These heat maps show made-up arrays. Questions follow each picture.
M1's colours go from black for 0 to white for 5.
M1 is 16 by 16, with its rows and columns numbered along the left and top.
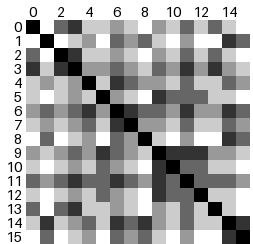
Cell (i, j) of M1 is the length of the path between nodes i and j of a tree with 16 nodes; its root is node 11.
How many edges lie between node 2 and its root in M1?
2
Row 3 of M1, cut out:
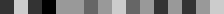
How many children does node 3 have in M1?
3
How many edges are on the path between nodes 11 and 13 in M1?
2
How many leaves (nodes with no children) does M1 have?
11
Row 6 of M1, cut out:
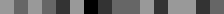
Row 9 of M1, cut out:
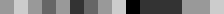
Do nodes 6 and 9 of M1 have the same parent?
yes
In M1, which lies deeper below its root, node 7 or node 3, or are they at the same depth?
node 7
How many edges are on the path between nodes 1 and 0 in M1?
5
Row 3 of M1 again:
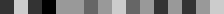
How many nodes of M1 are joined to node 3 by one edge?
4
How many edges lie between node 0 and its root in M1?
2
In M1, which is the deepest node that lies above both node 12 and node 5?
9
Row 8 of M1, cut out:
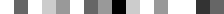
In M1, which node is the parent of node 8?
14
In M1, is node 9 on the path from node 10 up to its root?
yes
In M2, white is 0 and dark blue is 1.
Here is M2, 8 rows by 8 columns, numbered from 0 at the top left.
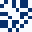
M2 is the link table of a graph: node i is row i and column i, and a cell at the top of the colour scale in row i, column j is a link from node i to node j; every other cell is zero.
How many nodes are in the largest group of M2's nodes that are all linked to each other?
5
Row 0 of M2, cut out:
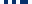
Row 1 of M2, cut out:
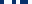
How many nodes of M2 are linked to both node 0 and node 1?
3
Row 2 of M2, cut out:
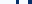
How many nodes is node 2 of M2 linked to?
2
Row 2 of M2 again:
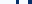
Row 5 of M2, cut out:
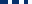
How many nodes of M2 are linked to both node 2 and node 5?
1
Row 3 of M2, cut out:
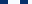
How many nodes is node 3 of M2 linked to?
4
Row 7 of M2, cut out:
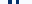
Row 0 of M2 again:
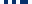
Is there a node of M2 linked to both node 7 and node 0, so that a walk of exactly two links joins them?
no
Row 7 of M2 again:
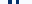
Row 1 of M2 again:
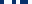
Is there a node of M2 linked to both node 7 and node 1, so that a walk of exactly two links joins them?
no
